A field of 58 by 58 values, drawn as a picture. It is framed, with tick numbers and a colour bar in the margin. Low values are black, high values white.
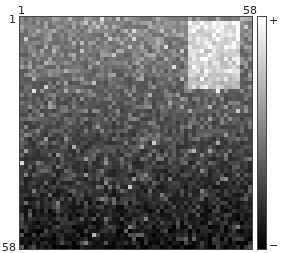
There are no regular stripes. An odd patch, higher than its surroundings, sits in the top right. The ninth with the highest average is the top right. The field climbs toward the top.
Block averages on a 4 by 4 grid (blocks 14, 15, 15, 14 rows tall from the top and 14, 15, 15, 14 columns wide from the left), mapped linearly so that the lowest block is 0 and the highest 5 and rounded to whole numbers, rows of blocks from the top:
3335 / 2223 / 1111 / 0000
